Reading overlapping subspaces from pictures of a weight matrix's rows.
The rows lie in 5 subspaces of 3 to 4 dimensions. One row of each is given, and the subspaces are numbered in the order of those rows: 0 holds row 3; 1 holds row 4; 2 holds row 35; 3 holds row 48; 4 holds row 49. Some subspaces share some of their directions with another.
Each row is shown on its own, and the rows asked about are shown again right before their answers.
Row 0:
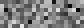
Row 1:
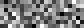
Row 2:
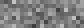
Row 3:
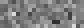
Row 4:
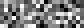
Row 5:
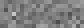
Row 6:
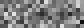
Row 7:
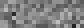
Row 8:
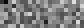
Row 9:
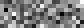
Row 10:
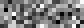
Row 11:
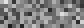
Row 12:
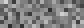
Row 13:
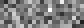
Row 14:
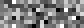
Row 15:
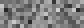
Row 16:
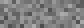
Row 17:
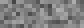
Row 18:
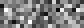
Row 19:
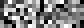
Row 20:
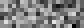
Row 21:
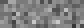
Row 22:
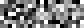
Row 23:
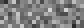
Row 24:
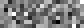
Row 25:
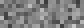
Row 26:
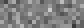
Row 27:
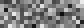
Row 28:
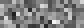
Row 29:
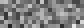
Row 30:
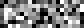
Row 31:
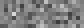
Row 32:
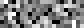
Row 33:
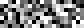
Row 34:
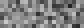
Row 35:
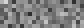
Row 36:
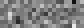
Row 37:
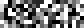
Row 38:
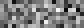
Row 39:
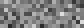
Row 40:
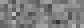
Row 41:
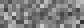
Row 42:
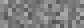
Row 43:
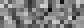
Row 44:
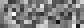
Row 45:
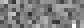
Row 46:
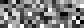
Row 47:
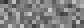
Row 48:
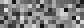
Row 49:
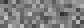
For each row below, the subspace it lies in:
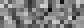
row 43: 0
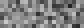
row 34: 2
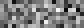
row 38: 3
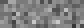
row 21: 1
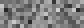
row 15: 3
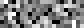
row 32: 0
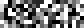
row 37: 4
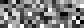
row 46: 4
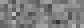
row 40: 1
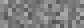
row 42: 4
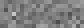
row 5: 1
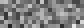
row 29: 0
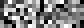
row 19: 0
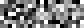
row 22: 0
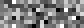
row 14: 3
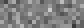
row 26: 0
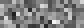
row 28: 0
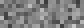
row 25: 0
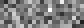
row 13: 0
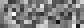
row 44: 2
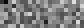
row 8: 2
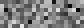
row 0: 3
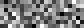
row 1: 1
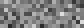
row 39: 1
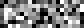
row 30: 3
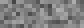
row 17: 1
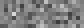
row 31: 1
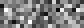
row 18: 3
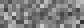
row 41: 0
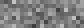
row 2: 3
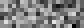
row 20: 2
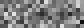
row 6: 0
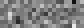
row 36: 1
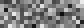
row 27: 4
